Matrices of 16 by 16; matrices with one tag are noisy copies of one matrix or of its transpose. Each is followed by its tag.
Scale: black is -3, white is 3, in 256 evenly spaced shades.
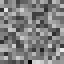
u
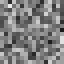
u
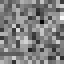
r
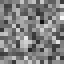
r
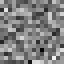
u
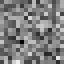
r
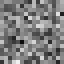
r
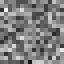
u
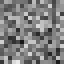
r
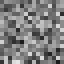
r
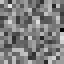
u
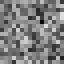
r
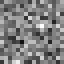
r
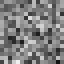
r
